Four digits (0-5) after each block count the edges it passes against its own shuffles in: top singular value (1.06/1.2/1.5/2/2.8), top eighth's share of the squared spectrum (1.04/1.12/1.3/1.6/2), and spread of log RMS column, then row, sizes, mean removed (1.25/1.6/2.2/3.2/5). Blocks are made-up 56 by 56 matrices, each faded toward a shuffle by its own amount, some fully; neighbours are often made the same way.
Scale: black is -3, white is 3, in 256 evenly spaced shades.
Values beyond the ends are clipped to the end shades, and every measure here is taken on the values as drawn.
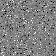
2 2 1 0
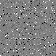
3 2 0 1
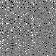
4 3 2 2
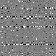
4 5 1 3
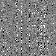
2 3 3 0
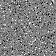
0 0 0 0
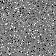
0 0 0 0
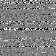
2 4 0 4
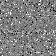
1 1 0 1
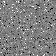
0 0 0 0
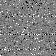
2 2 0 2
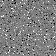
2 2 0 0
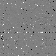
3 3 0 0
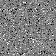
2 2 0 1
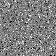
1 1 0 1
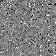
2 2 1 1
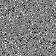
2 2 0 1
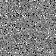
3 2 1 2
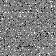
2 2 0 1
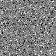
2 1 0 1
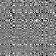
4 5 3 4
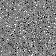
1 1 0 0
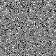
3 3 1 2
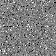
2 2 0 1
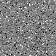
2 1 0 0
